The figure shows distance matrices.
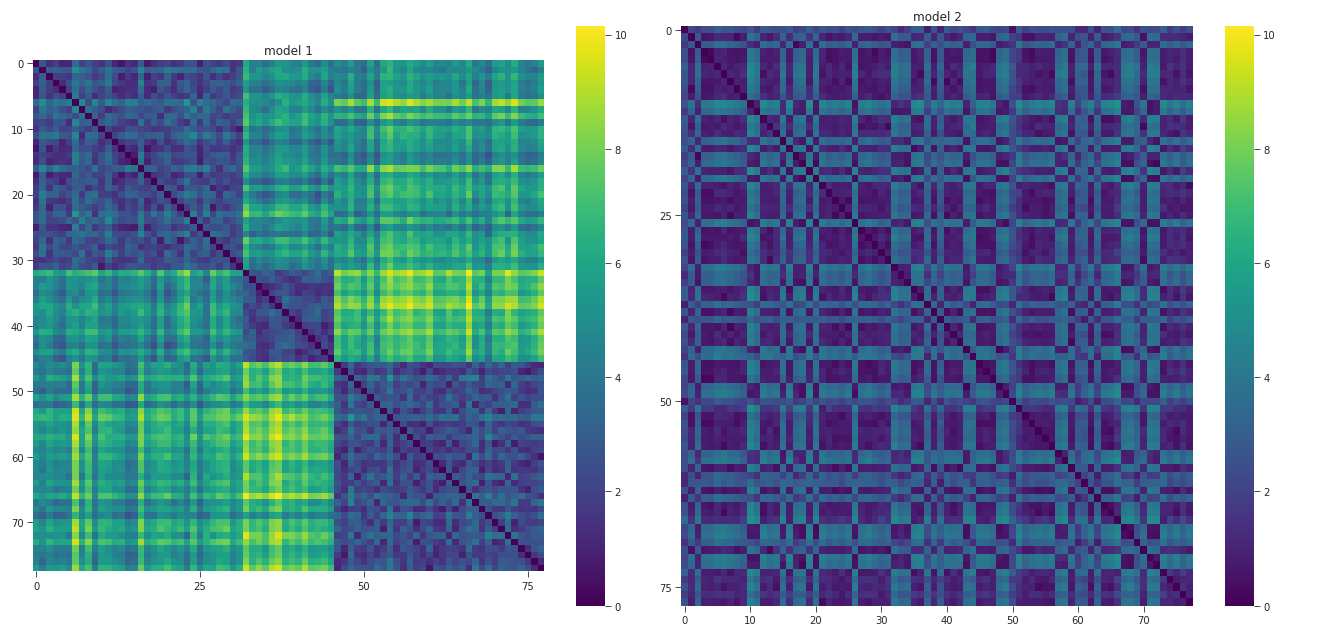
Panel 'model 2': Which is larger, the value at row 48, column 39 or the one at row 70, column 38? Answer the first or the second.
the first
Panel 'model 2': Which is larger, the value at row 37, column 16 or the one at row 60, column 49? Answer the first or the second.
the first
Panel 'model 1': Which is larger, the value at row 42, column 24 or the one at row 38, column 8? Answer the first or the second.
the second
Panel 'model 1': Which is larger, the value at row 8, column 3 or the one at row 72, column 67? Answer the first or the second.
the first
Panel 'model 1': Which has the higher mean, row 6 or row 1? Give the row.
6
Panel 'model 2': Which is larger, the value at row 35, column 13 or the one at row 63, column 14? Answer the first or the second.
the second
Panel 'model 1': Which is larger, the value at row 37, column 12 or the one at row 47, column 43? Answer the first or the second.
the second
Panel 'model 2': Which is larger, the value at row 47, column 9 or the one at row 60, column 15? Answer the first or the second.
the second
